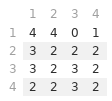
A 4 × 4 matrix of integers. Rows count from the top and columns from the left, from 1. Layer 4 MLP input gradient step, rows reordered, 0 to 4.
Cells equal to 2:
8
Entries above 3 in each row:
2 0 0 0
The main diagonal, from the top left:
4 2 3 2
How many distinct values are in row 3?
2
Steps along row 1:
same down up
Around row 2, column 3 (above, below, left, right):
0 3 2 2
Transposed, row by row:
4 3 3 2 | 4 2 2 2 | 0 2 3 3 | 1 2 2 2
